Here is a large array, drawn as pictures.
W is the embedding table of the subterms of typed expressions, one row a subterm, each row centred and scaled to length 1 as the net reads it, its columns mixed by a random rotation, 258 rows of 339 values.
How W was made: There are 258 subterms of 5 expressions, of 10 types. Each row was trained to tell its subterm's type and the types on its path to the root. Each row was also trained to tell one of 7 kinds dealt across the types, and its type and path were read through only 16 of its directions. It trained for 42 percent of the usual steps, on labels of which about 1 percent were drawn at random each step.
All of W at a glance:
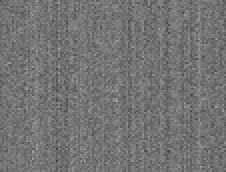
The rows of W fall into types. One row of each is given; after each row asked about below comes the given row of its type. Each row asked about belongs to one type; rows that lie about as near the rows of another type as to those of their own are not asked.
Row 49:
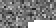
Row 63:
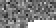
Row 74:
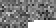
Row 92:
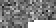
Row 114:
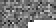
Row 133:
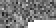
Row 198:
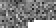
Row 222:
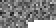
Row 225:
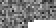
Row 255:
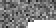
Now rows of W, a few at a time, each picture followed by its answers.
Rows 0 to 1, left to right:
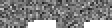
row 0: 133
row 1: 225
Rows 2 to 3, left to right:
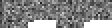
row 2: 222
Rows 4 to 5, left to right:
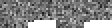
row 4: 225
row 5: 255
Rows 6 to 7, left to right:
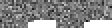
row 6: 133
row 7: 49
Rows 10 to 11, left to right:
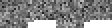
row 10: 198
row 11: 63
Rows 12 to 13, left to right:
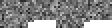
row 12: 49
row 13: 133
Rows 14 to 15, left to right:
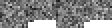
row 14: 63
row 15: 225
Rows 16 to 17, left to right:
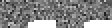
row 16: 222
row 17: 74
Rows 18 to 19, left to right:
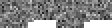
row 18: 198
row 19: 222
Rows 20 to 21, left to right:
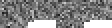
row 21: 49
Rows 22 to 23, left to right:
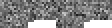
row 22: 255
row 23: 74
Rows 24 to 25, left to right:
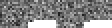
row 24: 74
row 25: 222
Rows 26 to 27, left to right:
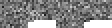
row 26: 133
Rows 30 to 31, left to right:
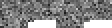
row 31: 133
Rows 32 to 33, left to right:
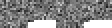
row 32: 114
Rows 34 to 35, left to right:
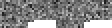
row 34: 92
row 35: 225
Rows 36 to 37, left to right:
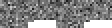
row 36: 198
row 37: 225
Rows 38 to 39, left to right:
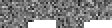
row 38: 255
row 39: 92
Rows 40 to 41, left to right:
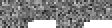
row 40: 222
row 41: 49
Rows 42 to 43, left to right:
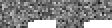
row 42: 49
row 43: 114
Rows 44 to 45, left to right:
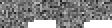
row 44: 255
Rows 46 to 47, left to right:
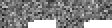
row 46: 92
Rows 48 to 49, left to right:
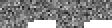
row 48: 49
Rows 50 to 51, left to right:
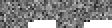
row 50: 222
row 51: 114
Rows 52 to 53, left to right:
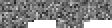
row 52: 49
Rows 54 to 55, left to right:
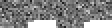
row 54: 74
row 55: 74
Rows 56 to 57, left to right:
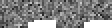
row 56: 92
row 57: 63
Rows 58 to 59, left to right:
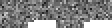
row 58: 49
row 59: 49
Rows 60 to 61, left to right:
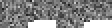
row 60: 225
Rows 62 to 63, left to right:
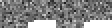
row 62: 92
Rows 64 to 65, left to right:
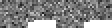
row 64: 133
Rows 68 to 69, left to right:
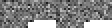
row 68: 114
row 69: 222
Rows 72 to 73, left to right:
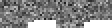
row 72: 198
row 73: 63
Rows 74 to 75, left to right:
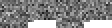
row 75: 222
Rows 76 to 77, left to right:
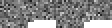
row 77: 133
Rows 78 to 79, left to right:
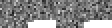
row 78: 225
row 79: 255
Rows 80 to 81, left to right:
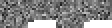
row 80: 49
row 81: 74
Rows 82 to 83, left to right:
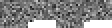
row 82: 74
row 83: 133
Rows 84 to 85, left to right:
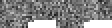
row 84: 63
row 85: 225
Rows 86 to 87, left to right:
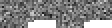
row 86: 133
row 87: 74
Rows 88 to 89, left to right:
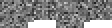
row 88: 225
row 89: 49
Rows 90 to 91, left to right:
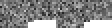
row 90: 133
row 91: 63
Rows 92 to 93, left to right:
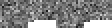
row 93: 114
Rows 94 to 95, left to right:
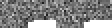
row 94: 114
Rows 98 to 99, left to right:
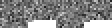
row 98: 74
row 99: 222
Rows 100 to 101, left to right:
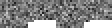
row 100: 198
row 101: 198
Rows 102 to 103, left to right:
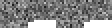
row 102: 63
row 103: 49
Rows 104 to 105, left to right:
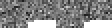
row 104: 92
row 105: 222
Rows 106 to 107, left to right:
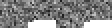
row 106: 225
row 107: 133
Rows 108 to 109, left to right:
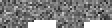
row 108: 114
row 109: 198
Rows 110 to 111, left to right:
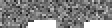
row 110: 49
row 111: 198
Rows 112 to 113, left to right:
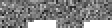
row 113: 92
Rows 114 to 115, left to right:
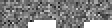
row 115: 133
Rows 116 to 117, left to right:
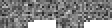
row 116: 92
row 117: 63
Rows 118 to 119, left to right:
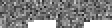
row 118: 63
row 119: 49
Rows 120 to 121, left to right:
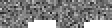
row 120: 49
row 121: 225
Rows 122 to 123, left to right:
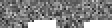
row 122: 225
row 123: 198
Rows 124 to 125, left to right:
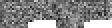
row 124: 74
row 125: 225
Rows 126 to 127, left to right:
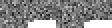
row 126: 74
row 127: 74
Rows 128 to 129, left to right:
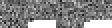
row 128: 222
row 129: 225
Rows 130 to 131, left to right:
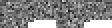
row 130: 255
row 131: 225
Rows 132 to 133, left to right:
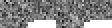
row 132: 198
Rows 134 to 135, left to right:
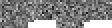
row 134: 92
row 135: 222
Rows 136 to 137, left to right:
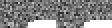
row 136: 222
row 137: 222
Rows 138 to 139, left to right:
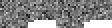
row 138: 222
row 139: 198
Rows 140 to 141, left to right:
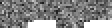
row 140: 255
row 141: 225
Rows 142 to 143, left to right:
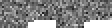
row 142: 133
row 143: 63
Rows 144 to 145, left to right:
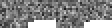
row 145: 222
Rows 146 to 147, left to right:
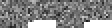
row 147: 49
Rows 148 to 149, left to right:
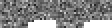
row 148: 114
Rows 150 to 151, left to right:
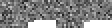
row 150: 49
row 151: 133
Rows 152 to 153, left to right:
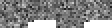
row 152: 63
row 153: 92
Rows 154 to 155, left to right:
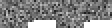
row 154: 198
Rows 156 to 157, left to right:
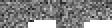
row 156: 49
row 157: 225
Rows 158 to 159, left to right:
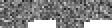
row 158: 74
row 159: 92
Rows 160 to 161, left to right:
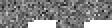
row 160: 198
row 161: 92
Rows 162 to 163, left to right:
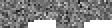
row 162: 114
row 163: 49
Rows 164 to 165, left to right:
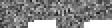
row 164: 255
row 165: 225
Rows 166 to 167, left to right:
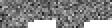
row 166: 133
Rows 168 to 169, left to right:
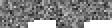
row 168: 198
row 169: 74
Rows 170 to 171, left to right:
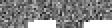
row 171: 198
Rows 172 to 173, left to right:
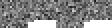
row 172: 222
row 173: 92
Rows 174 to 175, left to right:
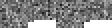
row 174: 225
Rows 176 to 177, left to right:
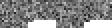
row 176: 255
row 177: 222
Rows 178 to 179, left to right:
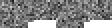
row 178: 222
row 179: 63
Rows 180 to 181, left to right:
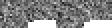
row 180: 222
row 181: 92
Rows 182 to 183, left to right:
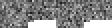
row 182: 63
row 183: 225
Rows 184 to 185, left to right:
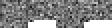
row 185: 114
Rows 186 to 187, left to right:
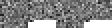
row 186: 92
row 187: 92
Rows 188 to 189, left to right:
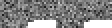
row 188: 255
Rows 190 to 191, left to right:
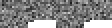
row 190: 255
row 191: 114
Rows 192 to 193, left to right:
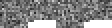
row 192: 133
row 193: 225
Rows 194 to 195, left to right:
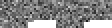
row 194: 74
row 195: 114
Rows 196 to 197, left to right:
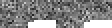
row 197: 133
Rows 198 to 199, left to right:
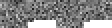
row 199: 222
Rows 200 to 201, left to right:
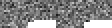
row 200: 255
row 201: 255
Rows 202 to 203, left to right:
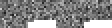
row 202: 255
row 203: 63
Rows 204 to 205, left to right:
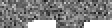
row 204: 225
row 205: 49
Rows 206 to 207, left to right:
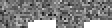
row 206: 133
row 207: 255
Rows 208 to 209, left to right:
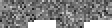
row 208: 133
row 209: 225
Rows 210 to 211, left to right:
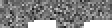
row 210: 198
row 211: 222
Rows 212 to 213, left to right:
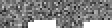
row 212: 63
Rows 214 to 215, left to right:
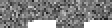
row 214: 222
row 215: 74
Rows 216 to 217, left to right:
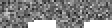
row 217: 74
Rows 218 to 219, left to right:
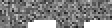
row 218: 225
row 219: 49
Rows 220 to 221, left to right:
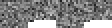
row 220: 49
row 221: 198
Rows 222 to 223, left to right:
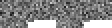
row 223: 222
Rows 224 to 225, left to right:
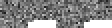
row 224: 74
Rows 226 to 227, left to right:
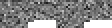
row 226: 133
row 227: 255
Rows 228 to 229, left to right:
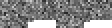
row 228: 225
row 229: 255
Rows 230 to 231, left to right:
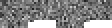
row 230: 198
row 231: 74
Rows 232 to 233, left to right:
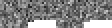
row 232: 63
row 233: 74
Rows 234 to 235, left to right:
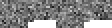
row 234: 114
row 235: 74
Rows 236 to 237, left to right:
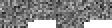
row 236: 92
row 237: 255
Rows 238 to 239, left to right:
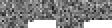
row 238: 92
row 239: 198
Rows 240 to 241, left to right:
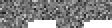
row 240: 49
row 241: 222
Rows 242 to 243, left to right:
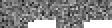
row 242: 92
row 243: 225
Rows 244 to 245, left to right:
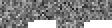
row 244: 63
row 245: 63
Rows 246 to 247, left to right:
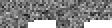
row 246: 222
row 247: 92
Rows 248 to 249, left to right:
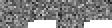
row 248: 255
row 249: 92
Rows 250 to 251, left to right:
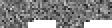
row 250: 198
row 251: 92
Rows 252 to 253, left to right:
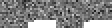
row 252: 92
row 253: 198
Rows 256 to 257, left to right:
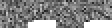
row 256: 198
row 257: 49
